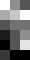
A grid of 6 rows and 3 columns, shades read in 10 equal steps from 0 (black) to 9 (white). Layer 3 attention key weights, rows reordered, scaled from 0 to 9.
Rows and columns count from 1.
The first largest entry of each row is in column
1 3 2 3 3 1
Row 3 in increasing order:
3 4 4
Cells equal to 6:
1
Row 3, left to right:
3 4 4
